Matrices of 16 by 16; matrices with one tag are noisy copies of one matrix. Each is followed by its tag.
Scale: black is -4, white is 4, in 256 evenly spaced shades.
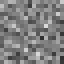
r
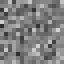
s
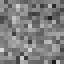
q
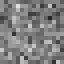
q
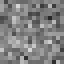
q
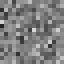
s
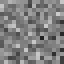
r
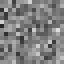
s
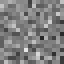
r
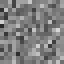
s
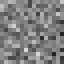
r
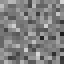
r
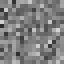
s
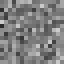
s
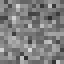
q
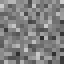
r
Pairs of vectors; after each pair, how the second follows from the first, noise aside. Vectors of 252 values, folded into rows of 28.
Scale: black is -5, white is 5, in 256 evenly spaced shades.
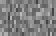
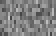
negated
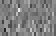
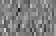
negated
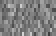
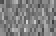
wrapped around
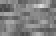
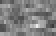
wrapped around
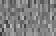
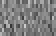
negated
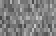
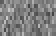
wrapped around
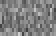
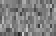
negated
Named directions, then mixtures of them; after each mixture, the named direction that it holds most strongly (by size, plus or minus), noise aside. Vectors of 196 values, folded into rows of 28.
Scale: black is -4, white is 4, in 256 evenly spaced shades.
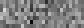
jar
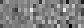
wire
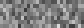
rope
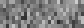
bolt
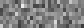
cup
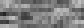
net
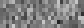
bolt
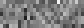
bolt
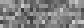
jar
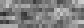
net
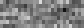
net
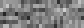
net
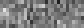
jar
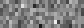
cup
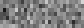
jar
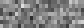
cup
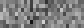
jar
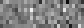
wire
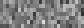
wire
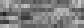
net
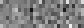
wire
